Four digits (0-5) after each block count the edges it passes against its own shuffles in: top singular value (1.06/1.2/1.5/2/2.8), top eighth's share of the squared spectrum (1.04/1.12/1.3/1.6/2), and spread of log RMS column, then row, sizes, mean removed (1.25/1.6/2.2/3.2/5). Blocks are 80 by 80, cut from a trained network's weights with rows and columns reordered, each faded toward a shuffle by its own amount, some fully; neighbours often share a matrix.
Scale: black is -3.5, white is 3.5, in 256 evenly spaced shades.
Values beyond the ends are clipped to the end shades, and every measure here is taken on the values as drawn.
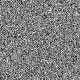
2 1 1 0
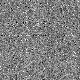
1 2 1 1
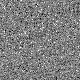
0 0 0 0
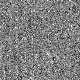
1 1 0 1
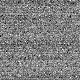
3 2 0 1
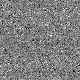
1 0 0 0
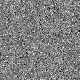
0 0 0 0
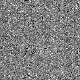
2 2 0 2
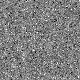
0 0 0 0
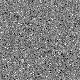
0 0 0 0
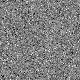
0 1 0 0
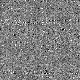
2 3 0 2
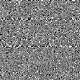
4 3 0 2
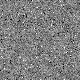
0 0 0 0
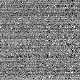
3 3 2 1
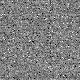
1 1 0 0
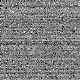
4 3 1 1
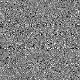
3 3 1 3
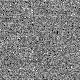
1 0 0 0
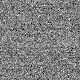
1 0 0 0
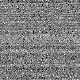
3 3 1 1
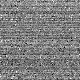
4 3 2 1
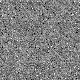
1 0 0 0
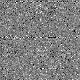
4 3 0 2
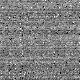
3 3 2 1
